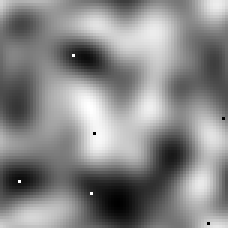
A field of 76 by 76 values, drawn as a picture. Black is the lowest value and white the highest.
The ninth with the highest average is the centre. The bottom middle is the ninth with the lowest average. Six lone cells stand out: three far higher and three far lower than their neighbours.
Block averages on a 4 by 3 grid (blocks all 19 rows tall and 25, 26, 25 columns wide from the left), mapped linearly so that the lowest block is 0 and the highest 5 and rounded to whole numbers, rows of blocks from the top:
344
343
353
303
